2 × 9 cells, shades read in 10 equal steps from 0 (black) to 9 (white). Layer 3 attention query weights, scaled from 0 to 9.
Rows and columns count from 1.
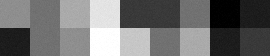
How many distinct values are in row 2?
7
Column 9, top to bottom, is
1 2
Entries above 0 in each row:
8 9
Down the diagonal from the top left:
5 4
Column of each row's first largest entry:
4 4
